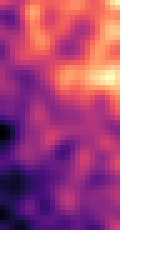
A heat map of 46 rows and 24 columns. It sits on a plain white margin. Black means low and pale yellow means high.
Slope: up to the top right. Grain: blotchy. Lone odd cells: none. Mirror symmetry: none. Stripes: none.
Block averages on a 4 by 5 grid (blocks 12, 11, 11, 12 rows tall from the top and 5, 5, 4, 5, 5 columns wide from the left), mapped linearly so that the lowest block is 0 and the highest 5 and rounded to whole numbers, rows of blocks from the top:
34445 | 22445 | 12233 | 01222
